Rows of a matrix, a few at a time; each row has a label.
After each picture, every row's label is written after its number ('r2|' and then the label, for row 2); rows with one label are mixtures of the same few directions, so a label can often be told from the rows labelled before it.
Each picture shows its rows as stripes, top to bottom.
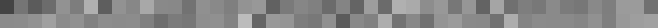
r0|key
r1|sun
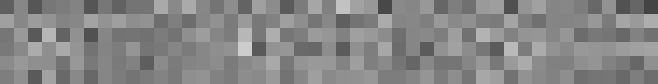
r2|sun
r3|sun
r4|sun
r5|sun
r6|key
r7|sun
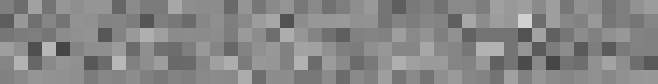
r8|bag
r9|key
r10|key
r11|sun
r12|bag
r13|sun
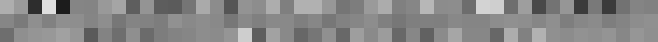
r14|sun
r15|bag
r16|sun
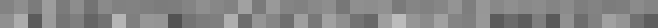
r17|sun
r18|bag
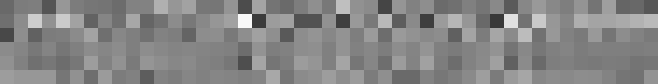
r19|sun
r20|sun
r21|key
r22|sun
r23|sun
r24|key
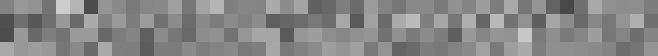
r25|bag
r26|key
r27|key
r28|key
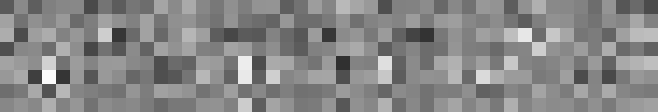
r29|sun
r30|key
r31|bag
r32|sun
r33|sun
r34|sun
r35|sun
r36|sun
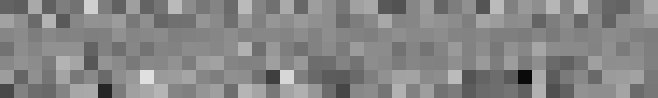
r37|bag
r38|sun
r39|bag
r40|sun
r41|bag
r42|key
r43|key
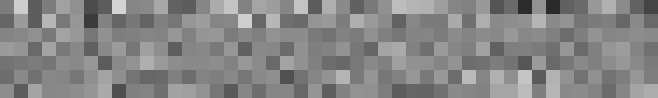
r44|bag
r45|sun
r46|bag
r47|bag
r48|key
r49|key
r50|bag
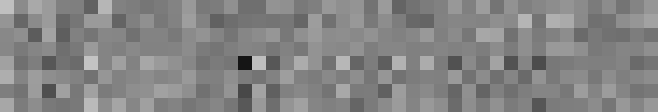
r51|key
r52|bag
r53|sun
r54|bag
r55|sun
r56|key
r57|sun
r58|sun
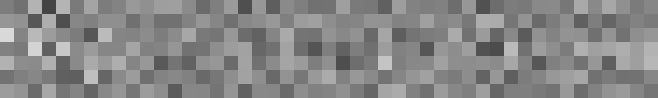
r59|sun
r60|sun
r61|key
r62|sun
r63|sun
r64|bag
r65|bag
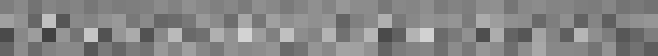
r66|sun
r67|sun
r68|bag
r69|sun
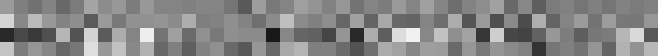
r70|sun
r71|key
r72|key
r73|sun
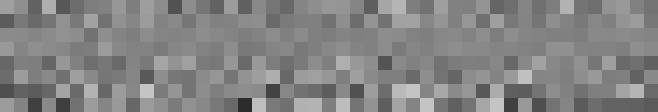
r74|bag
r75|key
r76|bag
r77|key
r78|sun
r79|key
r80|key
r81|sun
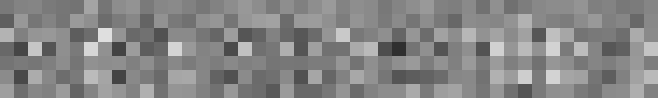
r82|bag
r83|key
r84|key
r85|bag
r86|key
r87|bag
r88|key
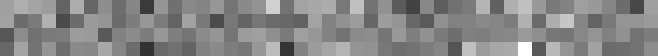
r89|key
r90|bag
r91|key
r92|key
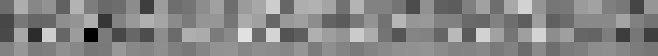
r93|key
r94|key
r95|sun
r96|bag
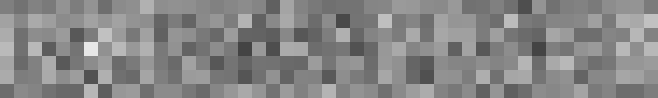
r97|key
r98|sun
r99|key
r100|sun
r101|bag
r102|bag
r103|bag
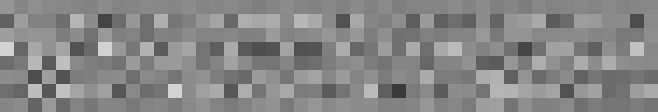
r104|key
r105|key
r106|key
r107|key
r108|sun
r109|sun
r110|bag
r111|sun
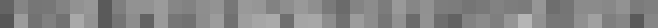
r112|key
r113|key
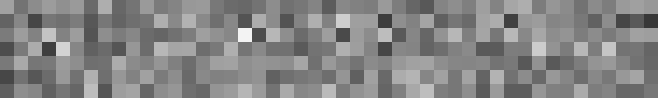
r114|bag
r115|sun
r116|sun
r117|sun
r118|bag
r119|key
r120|bag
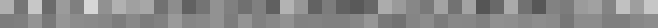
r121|sun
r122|bag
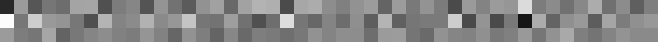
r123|key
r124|key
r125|bag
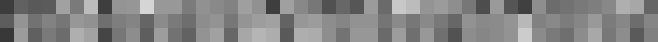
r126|key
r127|key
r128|key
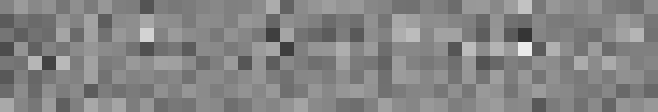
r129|key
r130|key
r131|key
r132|key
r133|sun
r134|key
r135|sun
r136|sun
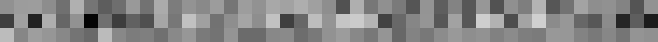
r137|key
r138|sun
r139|key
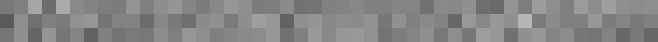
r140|sun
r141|key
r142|sun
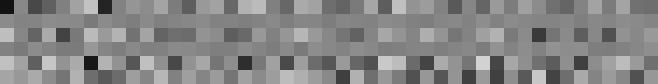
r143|key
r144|bag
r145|sun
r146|bag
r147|bag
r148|key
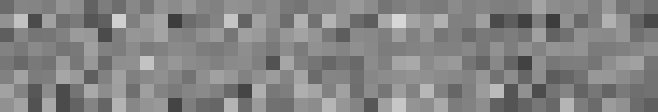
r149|sun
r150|bag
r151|key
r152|bag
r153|key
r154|bag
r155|sun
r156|bag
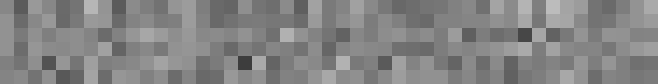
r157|bag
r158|bag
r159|key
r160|bag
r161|sun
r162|bag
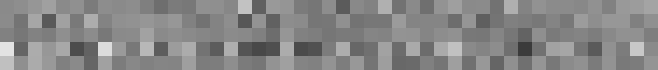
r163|sun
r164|sun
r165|key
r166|key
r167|key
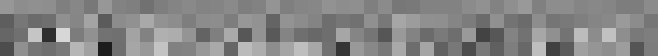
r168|key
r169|key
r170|sun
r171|key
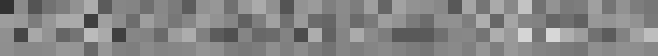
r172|key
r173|bag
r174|bag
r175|bag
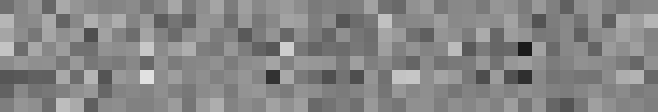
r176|bag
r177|sun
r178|bag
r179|key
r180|key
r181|key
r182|key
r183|bag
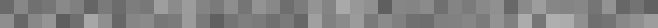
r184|sun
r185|bag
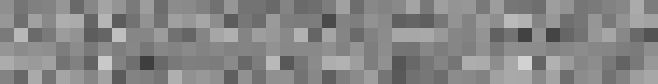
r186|key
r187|bag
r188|bag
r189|key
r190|key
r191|bag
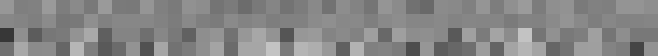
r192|bag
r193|bag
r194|key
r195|key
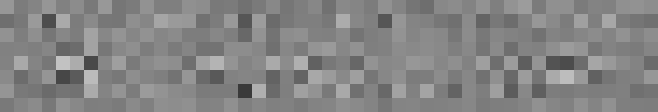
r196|bag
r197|sun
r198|sun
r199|bag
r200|bag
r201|bag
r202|sun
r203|sun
